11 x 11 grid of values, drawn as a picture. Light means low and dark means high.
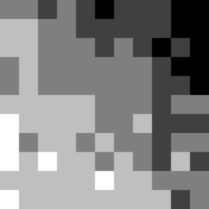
The top right is the ninth with the highest average. The bottom left is the ninth with the lowest average. Overall the values sit about 50% of the way up the scale. There is an overall slope up to the top right. No regular stripes run through it. Neither half mirrors the other. The centre is the calmest part.
